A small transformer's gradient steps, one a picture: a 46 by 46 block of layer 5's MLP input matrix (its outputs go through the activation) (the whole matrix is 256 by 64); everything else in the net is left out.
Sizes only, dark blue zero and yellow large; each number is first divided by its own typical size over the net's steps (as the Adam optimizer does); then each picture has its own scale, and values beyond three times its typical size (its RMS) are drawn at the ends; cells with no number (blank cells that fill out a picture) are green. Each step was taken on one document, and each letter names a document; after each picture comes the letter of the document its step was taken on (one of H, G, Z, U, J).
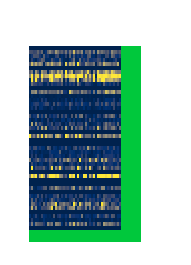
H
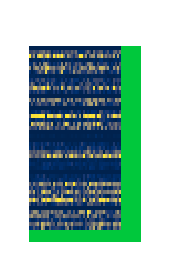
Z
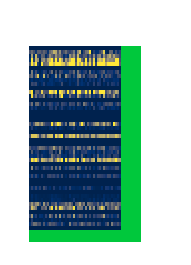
H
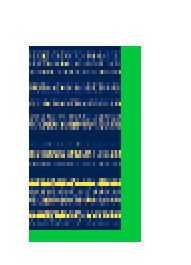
Z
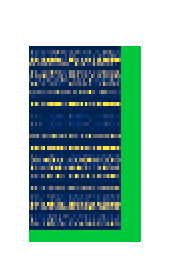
H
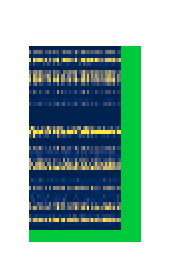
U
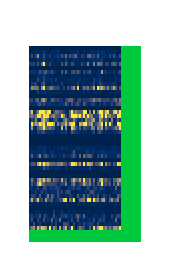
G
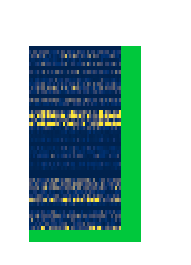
G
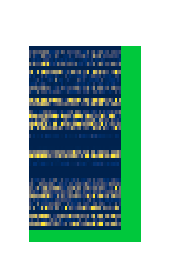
Z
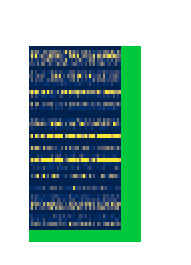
H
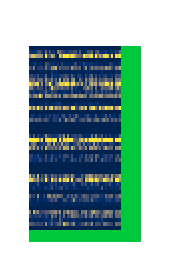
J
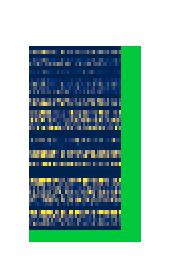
Z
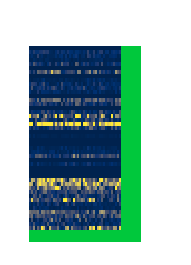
G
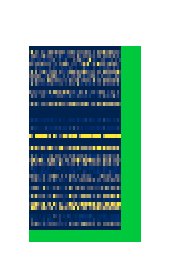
H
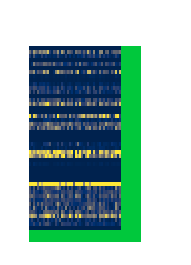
Z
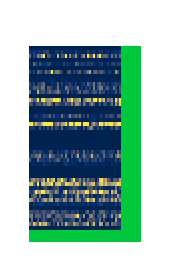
G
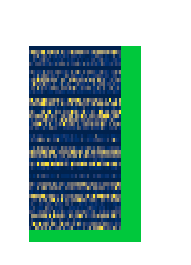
Z
